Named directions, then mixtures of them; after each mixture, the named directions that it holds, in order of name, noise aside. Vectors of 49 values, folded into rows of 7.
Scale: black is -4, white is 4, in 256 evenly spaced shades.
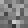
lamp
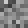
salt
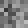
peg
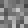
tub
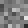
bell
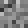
salt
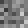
lamp, peg, tub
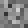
lamp, salt, tub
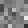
bell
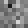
lamp, peg, salt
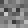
lamp, peg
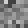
salt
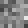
bell, salt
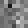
lamp, peg, salt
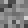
bell, salt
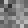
peg, salt, tub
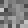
bell, peg, tub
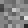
bell
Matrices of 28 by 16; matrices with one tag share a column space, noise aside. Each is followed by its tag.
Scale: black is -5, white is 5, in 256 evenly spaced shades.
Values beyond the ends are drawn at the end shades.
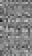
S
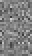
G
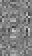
S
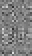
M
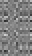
G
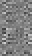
M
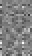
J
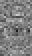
S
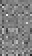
J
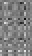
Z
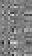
J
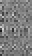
S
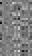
Z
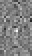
S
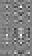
M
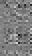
M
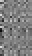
S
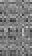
S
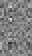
G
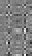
J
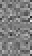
G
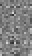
J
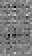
M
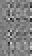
G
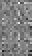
Z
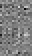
M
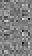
G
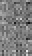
Z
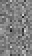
S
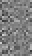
G
